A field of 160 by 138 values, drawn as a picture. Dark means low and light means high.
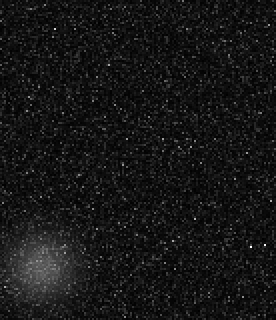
Most values sit low, with a long tail of high ones. A single bump stands in the bottom left. The halves do not mirror each other. On average the colour sits 10% of the way up the scale. No single row or column stands out from its neighbours. No regular stripes run through it. The bottom left is the ninth with the highest average.
